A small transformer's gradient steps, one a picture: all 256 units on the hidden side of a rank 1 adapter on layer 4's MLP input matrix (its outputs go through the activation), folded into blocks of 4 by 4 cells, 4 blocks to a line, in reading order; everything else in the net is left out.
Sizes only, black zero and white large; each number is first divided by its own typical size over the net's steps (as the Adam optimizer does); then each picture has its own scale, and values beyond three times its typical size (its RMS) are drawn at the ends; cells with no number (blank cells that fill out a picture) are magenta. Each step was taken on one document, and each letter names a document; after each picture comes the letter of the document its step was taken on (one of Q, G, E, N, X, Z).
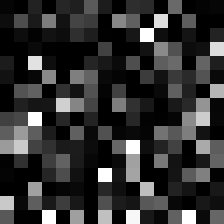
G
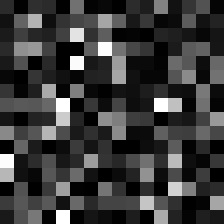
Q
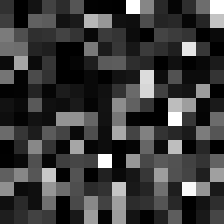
Q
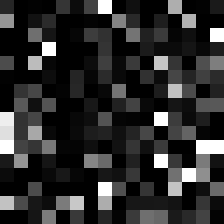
G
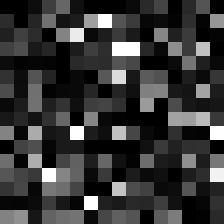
Q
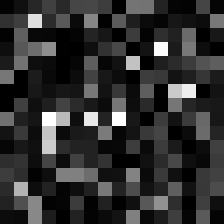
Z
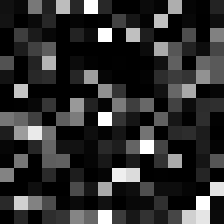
G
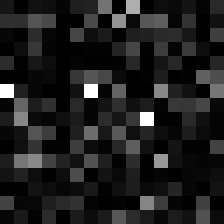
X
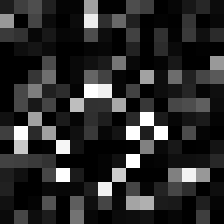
Z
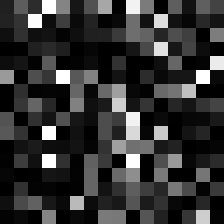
Z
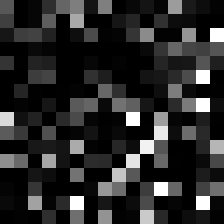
G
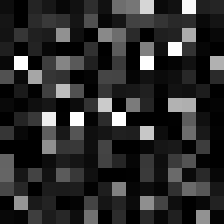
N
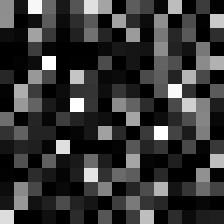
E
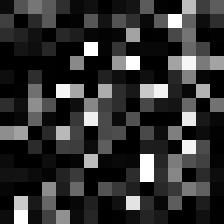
N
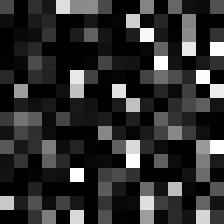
G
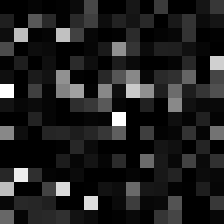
N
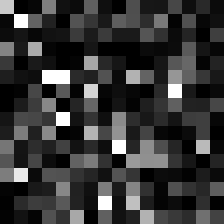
Z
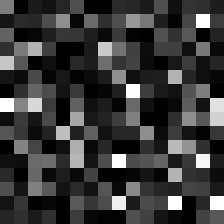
Q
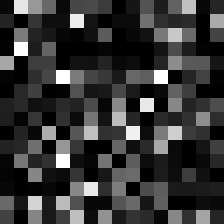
E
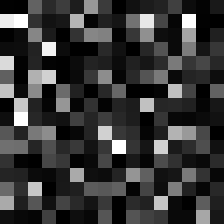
E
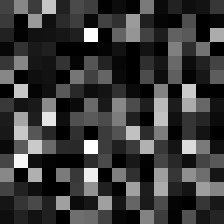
E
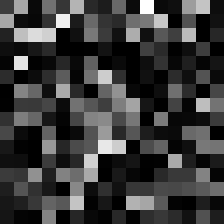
E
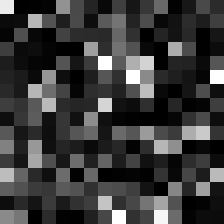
Q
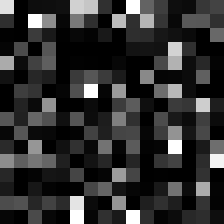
X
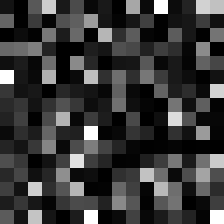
Q
